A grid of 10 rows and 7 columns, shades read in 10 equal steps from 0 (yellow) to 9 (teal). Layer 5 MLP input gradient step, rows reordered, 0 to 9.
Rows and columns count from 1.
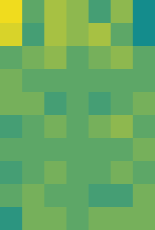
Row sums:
33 33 36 41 41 39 41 41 42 39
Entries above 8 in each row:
1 1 0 0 0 0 0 0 0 0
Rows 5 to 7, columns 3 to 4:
7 6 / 5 6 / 6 6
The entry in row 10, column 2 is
5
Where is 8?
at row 10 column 1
